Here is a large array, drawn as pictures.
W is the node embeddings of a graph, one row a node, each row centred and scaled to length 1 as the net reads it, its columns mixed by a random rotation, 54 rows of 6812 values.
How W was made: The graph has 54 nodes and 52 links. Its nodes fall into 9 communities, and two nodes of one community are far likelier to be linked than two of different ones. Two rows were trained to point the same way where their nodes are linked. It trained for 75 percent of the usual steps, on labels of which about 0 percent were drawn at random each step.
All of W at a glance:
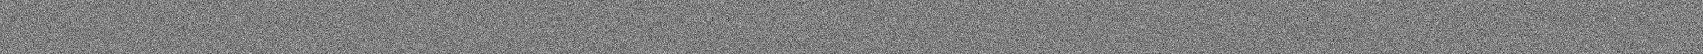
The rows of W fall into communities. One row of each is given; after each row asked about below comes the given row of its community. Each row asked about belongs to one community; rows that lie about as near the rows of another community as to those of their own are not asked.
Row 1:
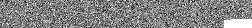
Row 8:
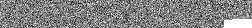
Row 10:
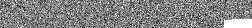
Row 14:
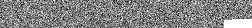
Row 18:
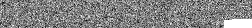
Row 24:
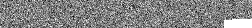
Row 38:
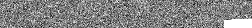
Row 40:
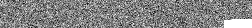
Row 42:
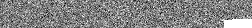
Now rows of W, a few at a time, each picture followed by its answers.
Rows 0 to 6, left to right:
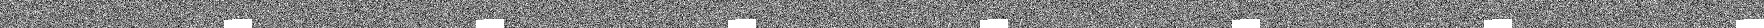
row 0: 38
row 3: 14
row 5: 8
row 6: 38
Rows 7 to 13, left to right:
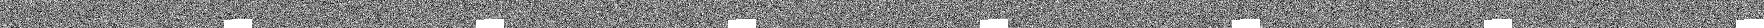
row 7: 42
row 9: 1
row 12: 1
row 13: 42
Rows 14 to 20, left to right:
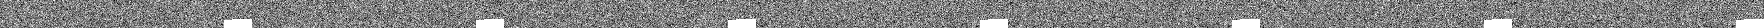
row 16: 38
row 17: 18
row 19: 10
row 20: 18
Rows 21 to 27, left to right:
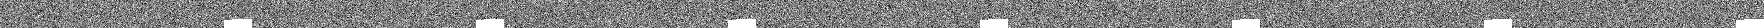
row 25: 1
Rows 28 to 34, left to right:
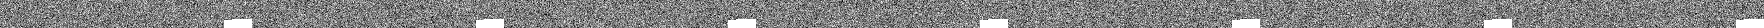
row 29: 40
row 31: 10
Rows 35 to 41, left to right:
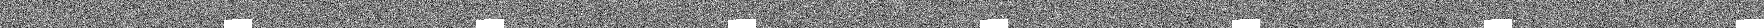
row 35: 24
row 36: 8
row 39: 40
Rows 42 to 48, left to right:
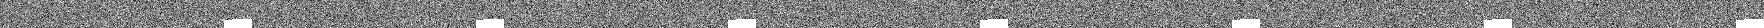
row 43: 14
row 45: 14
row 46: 24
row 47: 10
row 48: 42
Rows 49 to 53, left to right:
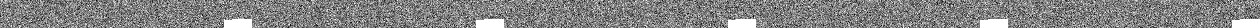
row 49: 42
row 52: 38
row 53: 14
